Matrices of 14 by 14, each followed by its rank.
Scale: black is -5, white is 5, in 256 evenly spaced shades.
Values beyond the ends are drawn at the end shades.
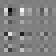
one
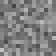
full rank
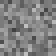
full rank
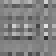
two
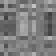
two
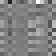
two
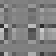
one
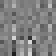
two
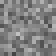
full rank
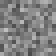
full rank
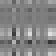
one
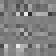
two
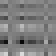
one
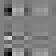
one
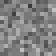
full rank
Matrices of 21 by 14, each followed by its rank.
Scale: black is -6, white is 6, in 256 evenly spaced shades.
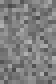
full rank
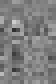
three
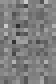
three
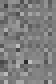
three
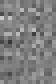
three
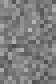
full rank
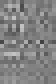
three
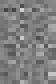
three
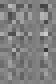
two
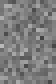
full rank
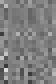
three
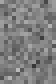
full rank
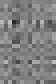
two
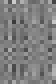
two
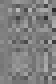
two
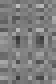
two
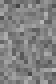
full rank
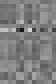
two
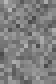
full rank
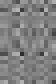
two
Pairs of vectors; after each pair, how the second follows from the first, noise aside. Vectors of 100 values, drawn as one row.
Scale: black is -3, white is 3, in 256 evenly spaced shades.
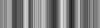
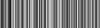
shuffled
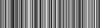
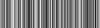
negated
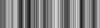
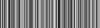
shuffled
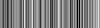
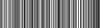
negated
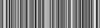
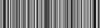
negated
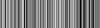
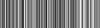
negated
